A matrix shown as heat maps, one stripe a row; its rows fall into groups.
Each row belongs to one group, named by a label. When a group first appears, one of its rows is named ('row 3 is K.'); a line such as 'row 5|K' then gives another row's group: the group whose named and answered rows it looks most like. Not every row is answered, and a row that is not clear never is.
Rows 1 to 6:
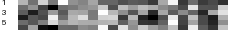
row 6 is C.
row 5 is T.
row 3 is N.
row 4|T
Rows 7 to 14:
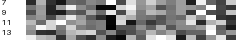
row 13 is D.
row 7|C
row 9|C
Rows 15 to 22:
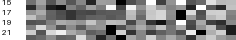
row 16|C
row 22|D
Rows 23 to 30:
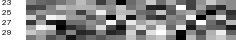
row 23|D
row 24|T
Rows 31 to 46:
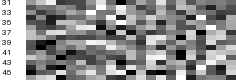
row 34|C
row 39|D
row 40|N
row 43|D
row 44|C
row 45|T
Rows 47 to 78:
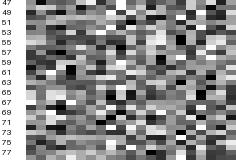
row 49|C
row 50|T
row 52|C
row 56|D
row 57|C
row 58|D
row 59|N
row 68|C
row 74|T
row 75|N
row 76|C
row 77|T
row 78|T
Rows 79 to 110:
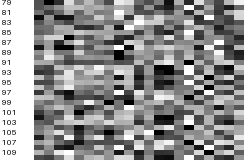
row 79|N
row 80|T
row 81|N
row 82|C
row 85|T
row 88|C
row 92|T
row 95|T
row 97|C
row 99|D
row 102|T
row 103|T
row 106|T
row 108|C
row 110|T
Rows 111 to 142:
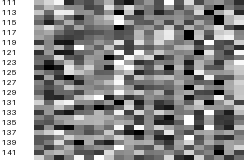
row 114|N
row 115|N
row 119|C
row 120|T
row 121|C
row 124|N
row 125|N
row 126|C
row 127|N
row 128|N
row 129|N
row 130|D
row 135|T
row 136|C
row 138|T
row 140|N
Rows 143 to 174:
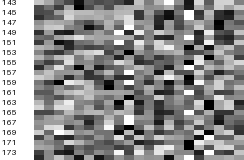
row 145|T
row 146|T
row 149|C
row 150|T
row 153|D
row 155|N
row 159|N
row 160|D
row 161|T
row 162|D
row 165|T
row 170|C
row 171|N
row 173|C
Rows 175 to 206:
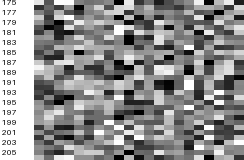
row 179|D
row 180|N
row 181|C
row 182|D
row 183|D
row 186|N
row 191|T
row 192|T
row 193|D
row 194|C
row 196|T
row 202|C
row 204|N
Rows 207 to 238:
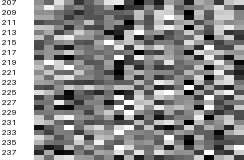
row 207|N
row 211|D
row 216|C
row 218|C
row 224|T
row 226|C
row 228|C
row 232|T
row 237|C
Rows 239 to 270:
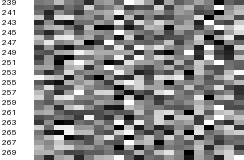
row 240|D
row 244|D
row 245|N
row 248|C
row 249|T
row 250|C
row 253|N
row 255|N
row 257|D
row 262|D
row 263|C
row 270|N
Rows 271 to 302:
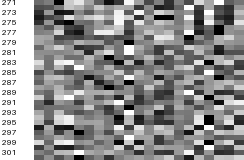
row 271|N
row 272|T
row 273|C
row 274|T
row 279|D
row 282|D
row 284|T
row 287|D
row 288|D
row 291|N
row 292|D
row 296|C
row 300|C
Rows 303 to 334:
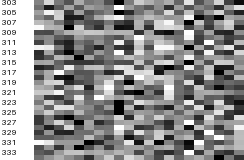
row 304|N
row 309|T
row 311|C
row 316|T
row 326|C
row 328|N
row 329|C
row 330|D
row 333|T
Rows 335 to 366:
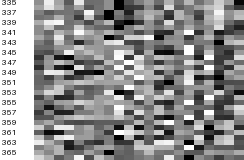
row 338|D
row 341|T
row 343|N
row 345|T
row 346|C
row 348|C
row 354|C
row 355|T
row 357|C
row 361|N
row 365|D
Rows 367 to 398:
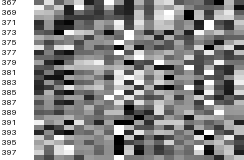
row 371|C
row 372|C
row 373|N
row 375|N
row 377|C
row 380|T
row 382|N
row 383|C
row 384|T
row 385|C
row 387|C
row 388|D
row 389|D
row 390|N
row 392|N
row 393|C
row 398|N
